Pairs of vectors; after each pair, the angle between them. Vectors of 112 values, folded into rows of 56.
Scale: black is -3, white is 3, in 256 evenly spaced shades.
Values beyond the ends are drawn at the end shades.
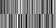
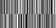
nearly parallel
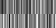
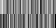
nearly opposite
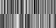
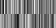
nearly opposite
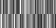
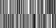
partly aligned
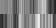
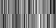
partly aligned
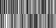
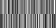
orthogonal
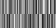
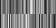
orthogonal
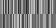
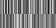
nearly parallel
